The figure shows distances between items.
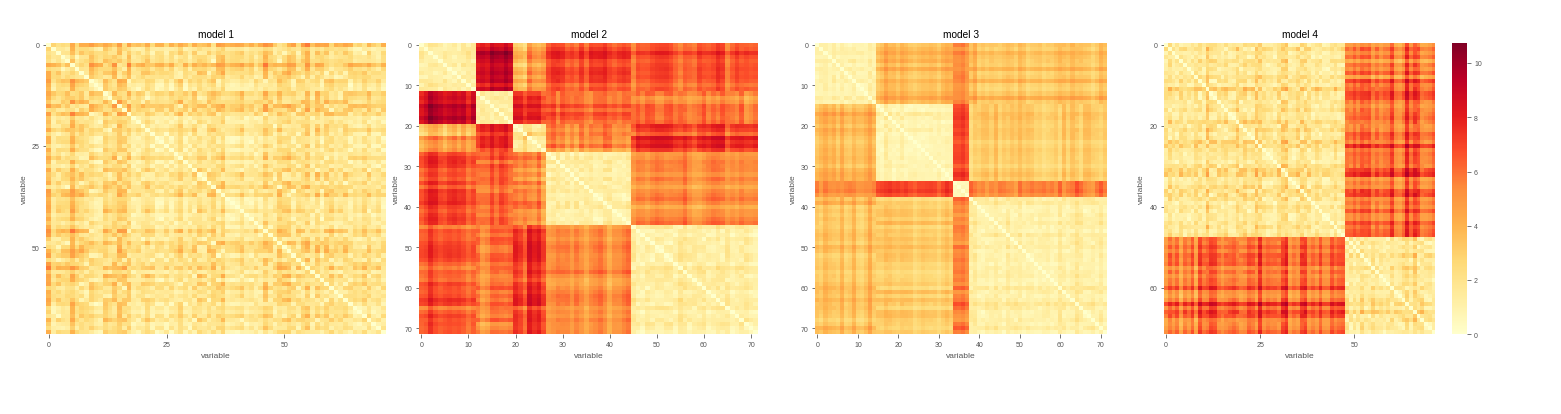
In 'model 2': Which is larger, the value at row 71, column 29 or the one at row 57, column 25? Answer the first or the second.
the second
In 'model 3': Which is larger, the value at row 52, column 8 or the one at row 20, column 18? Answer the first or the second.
the first
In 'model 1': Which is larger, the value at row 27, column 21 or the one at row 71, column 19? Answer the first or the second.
the first
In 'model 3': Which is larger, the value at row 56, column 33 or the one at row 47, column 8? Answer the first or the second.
the second
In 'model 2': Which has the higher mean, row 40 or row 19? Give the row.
19
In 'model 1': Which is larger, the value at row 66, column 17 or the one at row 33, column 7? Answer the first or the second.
the second
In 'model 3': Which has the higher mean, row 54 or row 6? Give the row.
6
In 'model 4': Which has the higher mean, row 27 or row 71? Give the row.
71
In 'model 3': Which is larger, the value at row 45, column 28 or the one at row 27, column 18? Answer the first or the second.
the first
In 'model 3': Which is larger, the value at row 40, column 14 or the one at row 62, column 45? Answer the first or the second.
the first
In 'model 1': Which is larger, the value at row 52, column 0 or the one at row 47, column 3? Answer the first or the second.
the first
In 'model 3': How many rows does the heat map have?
72
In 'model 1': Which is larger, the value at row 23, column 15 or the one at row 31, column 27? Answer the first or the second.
the first
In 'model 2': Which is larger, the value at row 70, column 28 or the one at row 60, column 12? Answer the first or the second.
the second
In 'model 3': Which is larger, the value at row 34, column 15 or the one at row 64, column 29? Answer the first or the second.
the first
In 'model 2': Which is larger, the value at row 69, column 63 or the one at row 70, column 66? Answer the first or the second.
the first
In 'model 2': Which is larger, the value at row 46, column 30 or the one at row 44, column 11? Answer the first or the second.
the second
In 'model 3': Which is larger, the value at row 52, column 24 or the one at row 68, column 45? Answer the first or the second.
the first
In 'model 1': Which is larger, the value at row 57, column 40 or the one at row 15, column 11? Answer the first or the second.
the second
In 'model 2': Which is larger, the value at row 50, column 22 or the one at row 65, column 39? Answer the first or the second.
the first
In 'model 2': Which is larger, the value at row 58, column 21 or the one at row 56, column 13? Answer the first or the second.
the first
